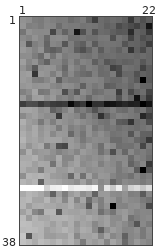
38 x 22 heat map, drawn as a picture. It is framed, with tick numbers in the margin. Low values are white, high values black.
The ninth with the lowest average is the bottom left. The field climbs toward the top right. Rows 15 and 29 differ from the rows beside them. On average the colour sits 50% of the way up the scale. Neither half mirrors the other.
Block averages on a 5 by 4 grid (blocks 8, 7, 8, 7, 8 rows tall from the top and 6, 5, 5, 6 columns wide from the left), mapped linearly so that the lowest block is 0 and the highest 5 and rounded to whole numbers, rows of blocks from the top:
2 3 4 5 | 2 3 4 5 | 1 2 3 4 | 0 1 1 2 | 0 1 2 2
